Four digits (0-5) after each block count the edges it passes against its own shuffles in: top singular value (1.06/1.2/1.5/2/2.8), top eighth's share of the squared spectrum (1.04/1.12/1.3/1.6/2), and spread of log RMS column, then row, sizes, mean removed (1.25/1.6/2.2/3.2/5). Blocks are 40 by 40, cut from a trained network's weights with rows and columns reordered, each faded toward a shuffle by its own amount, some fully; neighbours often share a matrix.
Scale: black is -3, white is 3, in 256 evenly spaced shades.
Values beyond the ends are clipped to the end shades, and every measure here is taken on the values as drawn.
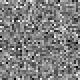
2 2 0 1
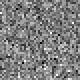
0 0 0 0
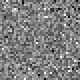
0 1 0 0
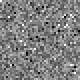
0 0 0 0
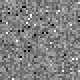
0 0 0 0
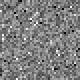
0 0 0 0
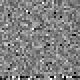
2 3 0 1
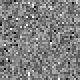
0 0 0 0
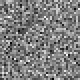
0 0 0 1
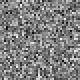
1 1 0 0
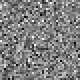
0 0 0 0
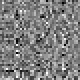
3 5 2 3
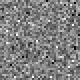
1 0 0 0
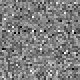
1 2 0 1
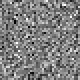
3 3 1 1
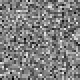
1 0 0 0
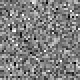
1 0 0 0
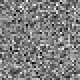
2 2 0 0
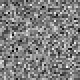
0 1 0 0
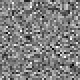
3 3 1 1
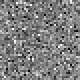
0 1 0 0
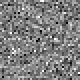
1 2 0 0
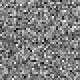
1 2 0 0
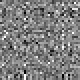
3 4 2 1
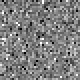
1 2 0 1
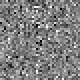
2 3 1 0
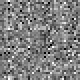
3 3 2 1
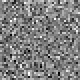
3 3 1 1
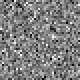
1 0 0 0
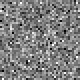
0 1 0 0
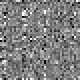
3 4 2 2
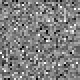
1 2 0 0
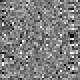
3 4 2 1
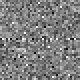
2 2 0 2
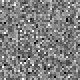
0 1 0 0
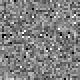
1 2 0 1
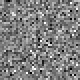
1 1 0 0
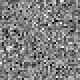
2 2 0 0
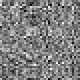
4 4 2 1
